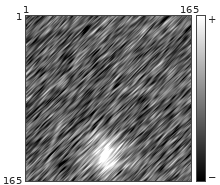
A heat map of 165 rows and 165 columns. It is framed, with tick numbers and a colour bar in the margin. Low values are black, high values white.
The ninth with the highest average is the bottom middle. No row or column stands out. The grain runs diagonally up to the right. The halves do not mirror each other. A single bump stands in the bottom middle.
